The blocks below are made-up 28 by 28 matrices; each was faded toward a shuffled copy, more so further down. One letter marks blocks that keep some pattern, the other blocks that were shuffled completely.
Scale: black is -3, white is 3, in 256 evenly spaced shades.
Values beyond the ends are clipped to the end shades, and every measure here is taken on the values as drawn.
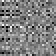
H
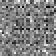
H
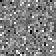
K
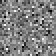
K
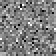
K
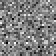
K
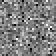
K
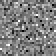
K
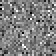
K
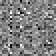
H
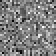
K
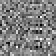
H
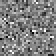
K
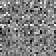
H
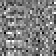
H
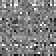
H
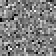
K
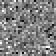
K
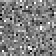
K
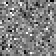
K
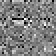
H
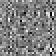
H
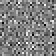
H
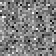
K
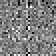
H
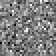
K
